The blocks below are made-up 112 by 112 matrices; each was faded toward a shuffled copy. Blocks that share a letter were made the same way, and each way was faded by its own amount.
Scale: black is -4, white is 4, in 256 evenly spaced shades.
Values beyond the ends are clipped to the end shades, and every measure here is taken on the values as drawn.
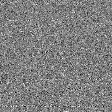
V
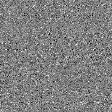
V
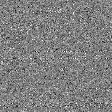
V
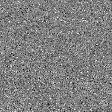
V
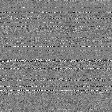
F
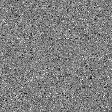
V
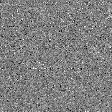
V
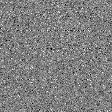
V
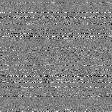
F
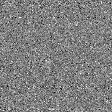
V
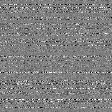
F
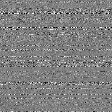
F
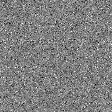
V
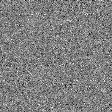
V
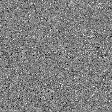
V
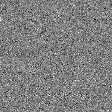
V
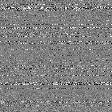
F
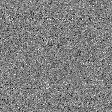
V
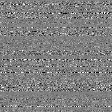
F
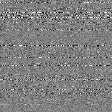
F
